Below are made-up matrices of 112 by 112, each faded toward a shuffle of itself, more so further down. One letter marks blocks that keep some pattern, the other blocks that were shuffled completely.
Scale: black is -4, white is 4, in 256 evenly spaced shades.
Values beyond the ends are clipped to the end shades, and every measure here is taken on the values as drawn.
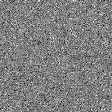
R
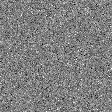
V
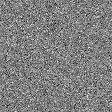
V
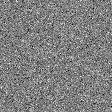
V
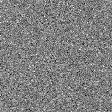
R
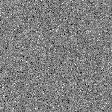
R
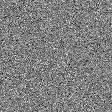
V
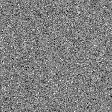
R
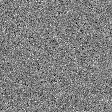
V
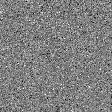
R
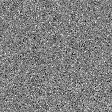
R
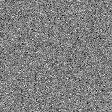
R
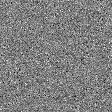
V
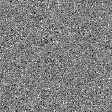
R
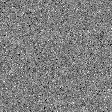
R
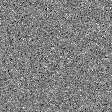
V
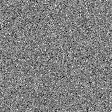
R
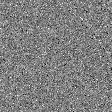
R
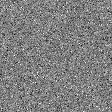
R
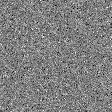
R
